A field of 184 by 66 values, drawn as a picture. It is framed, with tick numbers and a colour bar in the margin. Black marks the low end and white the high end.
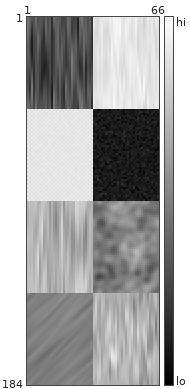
It is made of 4 by 2 panels. Panel 1,1: low, streaked downward. Panel 1,2: very high, streaked downward, faint in contrast. Panel 2,1: very high, checkered, faint in contrast. Panel 2,2: very low, fine-grained, faint in contrast. Panel 3,1: high, streaked downward. Panel 3,2: middling, blotchy. Panel 4,1: middling, slanting up to the right, faint in contrast. Panel 4,2: high, streaked downward.
